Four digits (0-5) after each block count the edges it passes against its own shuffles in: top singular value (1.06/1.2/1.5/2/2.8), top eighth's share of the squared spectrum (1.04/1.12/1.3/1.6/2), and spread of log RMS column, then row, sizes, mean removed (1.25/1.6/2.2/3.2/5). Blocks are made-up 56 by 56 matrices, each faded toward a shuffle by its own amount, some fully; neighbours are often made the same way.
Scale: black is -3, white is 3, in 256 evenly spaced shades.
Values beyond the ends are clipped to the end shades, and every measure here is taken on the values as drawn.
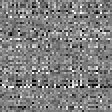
4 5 2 4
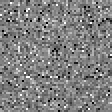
2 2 0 1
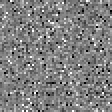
2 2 0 1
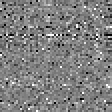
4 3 0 2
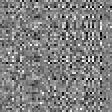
4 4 3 3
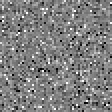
0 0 0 0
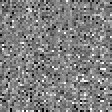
3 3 1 1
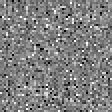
3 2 0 1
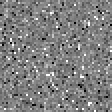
0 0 0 0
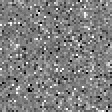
0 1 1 0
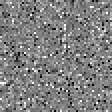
0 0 0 0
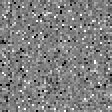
0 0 1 0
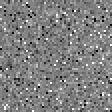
0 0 0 0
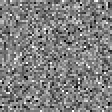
2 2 0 0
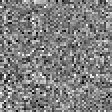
3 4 2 2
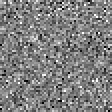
2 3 0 1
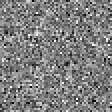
3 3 1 1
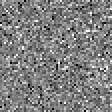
1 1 0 0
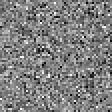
3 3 1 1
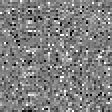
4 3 2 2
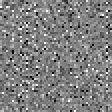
3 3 2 1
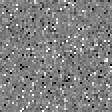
0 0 0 0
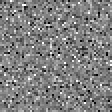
0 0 0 0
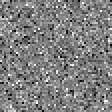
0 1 0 0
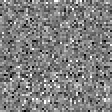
3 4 1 2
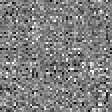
3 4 2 2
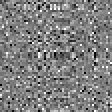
4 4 2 2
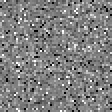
1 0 0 0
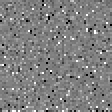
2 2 0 0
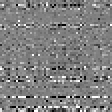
4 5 1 4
